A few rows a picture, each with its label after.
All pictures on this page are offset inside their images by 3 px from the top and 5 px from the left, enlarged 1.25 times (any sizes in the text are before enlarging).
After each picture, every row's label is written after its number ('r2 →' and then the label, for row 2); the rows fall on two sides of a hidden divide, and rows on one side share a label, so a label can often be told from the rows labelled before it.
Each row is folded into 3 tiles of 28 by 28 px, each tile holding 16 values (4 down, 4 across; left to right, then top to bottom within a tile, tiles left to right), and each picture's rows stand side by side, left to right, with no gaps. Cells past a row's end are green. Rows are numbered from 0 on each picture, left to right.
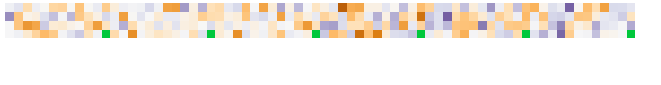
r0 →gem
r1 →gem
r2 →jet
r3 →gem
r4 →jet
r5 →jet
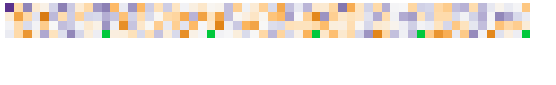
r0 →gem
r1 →jet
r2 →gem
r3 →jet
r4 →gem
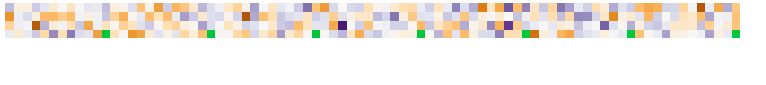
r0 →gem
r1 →gem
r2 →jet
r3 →jet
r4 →gem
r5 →gem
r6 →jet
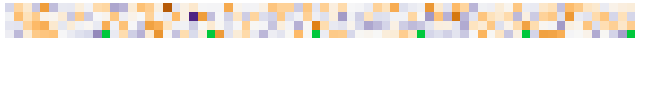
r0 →gem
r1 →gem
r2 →gem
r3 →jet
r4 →jet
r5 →gem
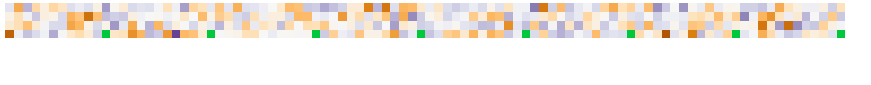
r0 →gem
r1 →gem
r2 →gem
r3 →gem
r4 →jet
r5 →jet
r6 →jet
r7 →gem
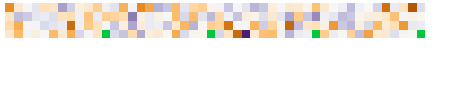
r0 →jet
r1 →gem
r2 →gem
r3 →jet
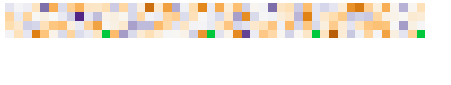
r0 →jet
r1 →jet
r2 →jet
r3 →gem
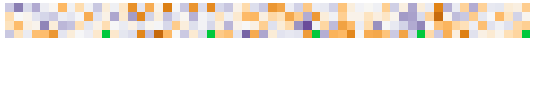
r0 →gem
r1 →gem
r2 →gem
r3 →gem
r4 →gem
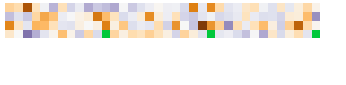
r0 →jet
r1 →gem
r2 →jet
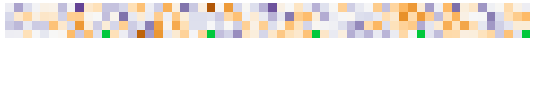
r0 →gem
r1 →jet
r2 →jet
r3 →jet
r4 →gem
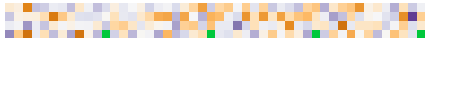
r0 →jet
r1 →jet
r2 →jet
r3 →gem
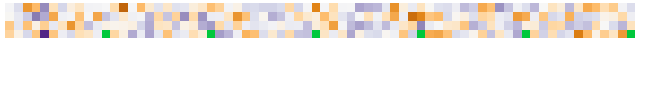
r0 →jet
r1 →jet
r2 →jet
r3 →jet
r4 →gem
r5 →gem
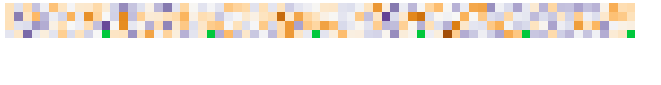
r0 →jet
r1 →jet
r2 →jet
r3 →gem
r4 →gem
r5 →jet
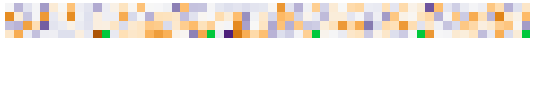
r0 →gem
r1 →jet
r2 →gem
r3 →gem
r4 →jet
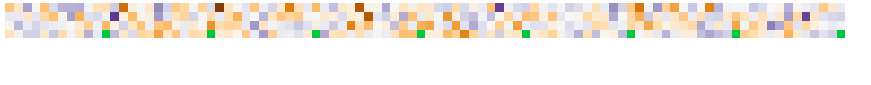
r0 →jet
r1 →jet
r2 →jet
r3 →gem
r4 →gem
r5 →gem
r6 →jet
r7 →gem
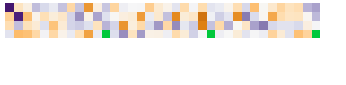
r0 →gem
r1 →jet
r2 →gem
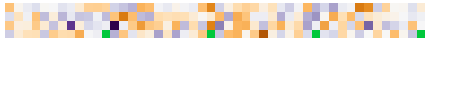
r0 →jet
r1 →gem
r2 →gem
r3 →gem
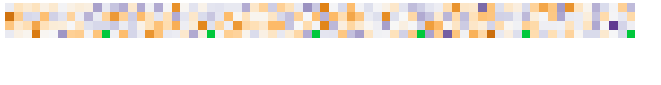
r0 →gem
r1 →gem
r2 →gem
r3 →jet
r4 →jet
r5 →gem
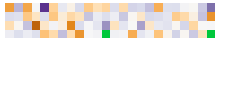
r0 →jet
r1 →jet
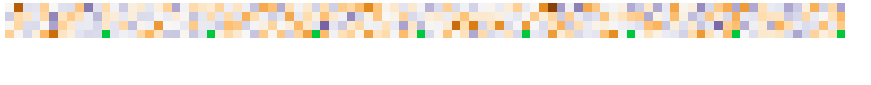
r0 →jet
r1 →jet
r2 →jet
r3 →gem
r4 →gem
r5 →gem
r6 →gem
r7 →jet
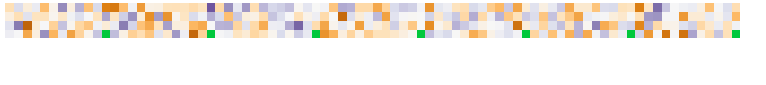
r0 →gem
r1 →gem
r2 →gem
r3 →gem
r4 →jet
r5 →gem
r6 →jet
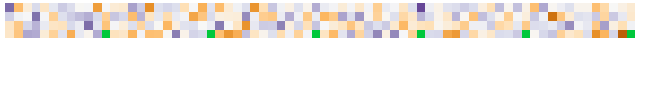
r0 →jet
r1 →gem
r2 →gem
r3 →gem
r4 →gem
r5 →jet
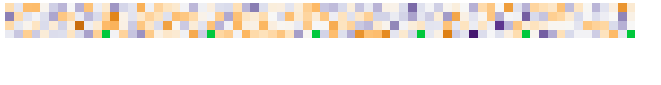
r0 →jet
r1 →gem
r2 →gem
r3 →gem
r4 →gem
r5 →jet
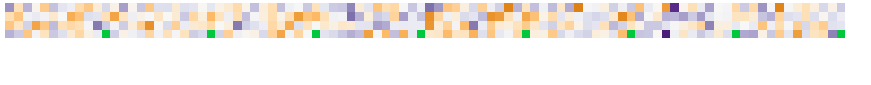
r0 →gem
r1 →gem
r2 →jet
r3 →gem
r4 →gem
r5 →gem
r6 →jet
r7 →gem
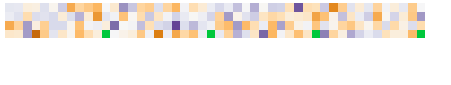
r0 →jet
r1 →gem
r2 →jet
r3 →gem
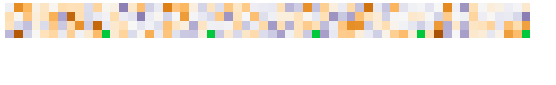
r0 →jet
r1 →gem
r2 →gem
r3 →gem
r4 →jet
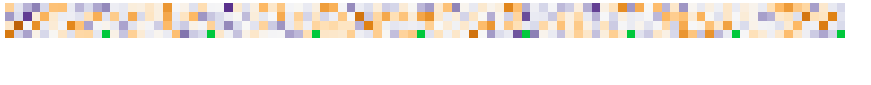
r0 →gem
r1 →gem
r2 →gem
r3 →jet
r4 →gem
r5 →jet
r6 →jet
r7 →gem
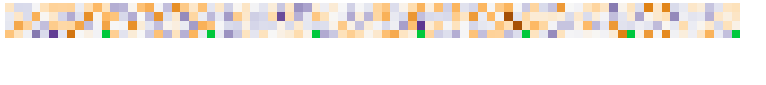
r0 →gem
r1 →gem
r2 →jet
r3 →gem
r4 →jet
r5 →jet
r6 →jet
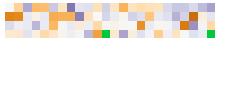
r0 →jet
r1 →gem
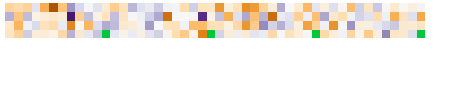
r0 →jet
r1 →jet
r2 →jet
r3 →jet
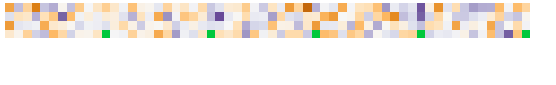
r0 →jet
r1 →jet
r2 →jet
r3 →gem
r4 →jet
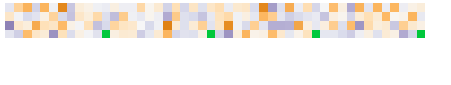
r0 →gem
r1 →jet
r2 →jet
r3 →jet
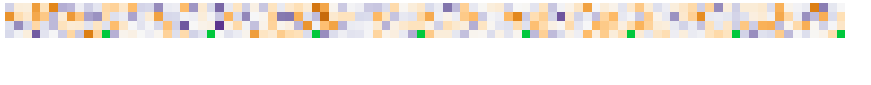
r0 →gem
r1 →jet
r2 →gem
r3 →jet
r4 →gem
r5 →gem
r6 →jet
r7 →gem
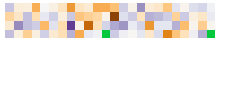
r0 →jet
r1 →gem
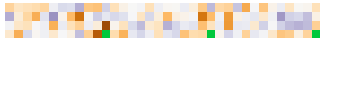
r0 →jet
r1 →jet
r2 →jet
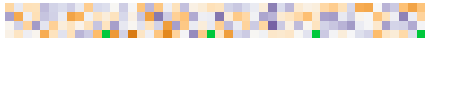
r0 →jet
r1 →gem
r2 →jet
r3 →jet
